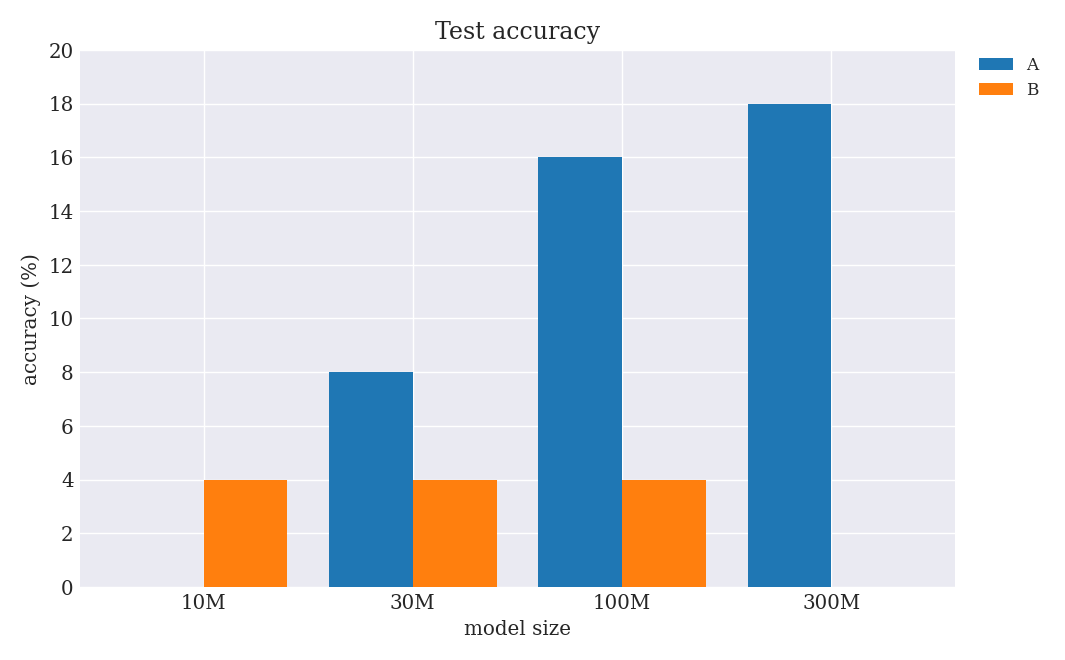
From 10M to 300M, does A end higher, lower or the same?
higher
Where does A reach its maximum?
300M
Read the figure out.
Title: Test accuracy
x-axis: model size, ticks 10M 30M 100M 300M
y-axis: accuracy (%), ticks 0 2 4 6 8 10 12 14 16 18 20
Legend: A, B
Values:
A: 0 8 16 18
B: 4 4 4 0
